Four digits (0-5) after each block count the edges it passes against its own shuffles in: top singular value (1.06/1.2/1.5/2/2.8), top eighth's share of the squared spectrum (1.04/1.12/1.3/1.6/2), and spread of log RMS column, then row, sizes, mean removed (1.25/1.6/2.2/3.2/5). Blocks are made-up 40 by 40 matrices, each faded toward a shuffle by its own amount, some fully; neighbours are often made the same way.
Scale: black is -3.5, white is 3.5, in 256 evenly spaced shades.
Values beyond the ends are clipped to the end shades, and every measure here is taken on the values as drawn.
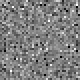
2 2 1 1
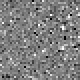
0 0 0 0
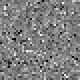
0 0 0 0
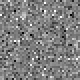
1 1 0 0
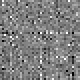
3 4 2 1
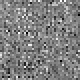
3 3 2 1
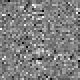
3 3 1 1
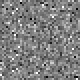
1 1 0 0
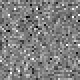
1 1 0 0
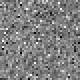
1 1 0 0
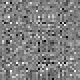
4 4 2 2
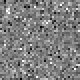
1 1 0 0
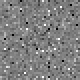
2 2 1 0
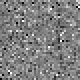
1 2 0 0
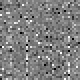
3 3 1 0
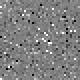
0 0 0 0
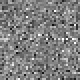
1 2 0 2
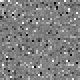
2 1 0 0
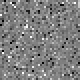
0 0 0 0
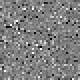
2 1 0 0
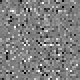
3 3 2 1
